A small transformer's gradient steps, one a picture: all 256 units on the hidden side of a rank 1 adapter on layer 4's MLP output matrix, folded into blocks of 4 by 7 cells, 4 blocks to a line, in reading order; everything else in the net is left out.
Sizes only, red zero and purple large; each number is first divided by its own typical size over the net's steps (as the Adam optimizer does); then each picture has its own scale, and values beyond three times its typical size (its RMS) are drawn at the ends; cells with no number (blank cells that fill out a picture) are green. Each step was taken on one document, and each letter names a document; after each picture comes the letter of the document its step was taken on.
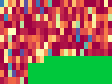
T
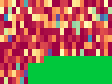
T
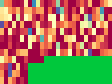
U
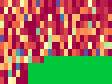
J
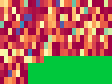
J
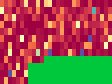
T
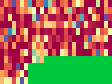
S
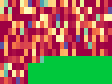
S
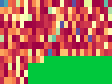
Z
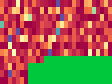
Z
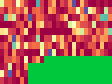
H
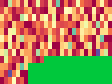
Z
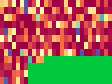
T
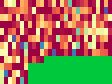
H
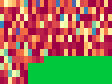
J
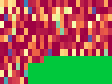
T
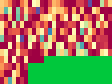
U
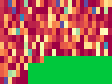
J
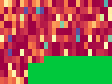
T
